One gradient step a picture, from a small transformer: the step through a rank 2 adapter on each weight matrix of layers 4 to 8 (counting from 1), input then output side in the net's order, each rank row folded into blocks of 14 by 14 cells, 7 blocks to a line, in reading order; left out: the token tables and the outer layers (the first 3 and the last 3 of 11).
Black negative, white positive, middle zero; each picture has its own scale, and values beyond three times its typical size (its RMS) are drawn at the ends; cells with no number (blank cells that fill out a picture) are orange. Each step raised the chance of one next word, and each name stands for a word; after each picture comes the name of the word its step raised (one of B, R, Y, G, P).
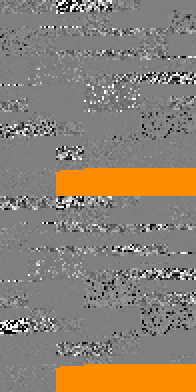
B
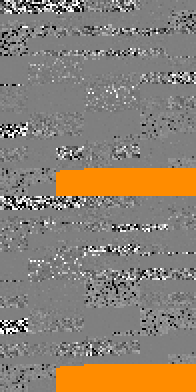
B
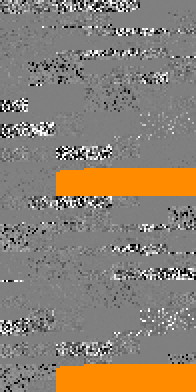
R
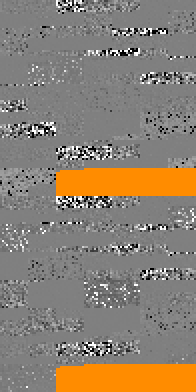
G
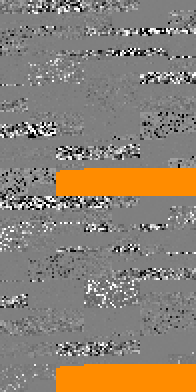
G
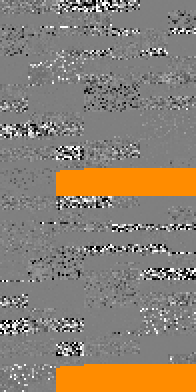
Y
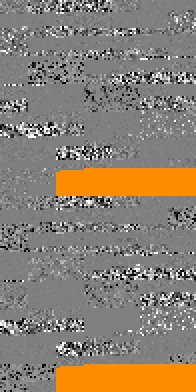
R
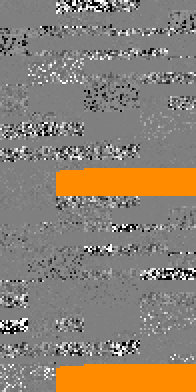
Y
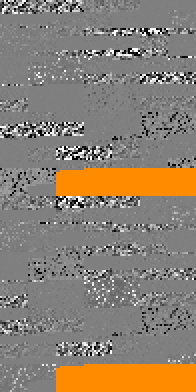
G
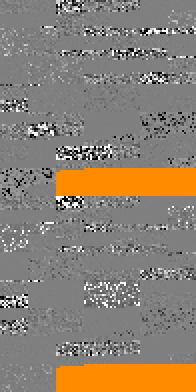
G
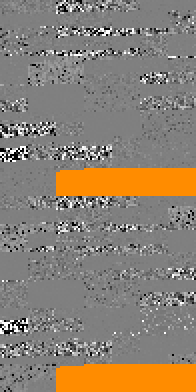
R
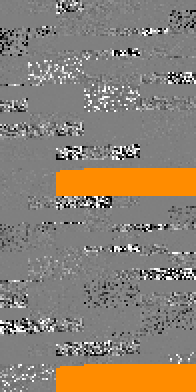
B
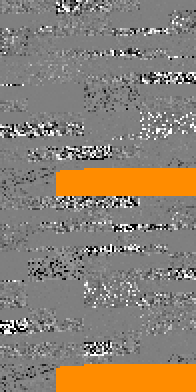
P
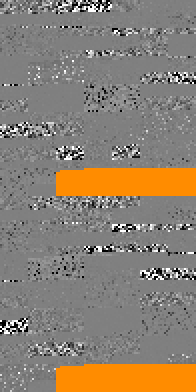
Y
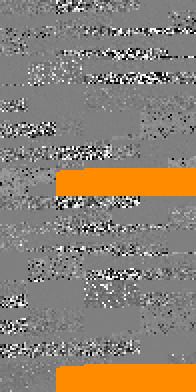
G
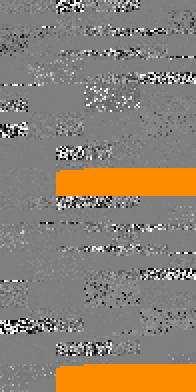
B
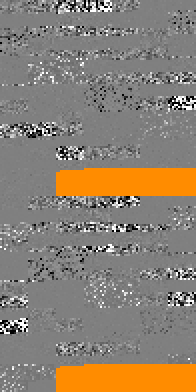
Y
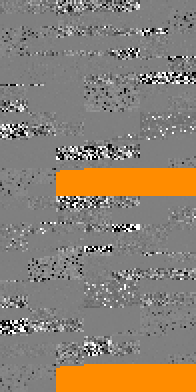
P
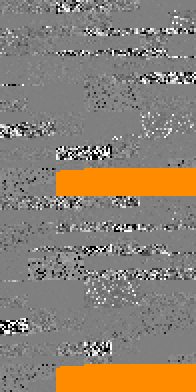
P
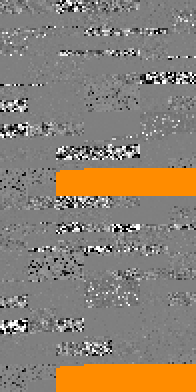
P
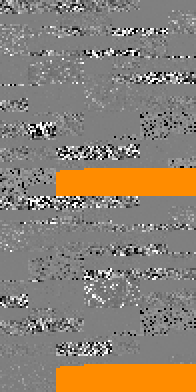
G
